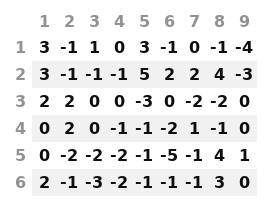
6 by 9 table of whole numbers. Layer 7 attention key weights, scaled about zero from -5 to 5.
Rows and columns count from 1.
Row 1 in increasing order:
-4 -1 -1 -1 0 0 1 3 3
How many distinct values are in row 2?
6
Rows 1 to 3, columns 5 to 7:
3 -1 0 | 5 2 2 | -3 0 -2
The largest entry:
5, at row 2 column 5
